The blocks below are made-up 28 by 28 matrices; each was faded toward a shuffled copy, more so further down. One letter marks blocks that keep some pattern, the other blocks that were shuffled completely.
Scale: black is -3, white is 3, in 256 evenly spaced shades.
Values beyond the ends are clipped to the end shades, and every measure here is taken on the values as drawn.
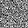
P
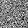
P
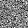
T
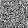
T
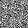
T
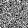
T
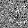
P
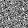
T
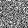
T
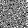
P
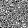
T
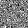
T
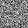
T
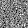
T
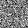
T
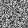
T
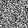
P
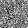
T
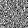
P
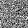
P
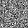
T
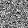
P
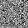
P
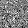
P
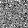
P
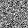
T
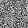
T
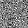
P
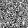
T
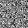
P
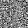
P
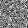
T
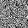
P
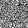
P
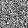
T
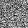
T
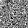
P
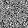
P
